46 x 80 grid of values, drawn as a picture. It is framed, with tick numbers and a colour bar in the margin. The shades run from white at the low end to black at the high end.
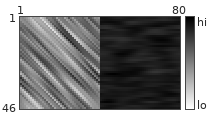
The table splits into one row of 2 panels. Panel 1,1: middling, slanting down to the right, strong in contrast. Panel 1,2: very high, streaked across, faint in contrast.
